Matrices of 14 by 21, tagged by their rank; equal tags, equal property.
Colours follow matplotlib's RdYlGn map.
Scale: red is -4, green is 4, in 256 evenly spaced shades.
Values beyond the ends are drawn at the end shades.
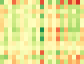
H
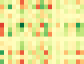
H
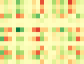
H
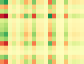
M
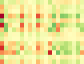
H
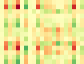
H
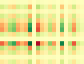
M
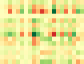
H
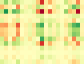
H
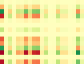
M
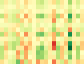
H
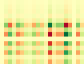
M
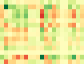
H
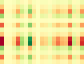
M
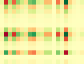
M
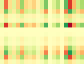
M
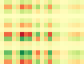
M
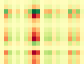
M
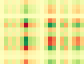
M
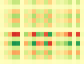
M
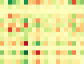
H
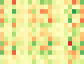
H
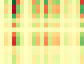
M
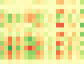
H
